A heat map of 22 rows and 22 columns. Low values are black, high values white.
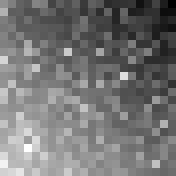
Fine speckle covers the field. The ninth with the lowest average is the top right. The ninth with the highest average is the bottom left. Values rise toward the bottom left.
